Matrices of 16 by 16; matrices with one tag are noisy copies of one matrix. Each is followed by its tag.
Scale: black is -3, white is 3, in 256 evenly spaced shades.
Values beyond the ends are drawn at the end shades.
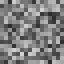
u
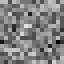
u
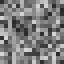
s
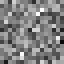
u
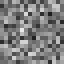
u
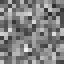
s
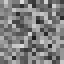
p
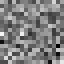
u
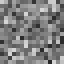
u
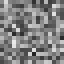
p
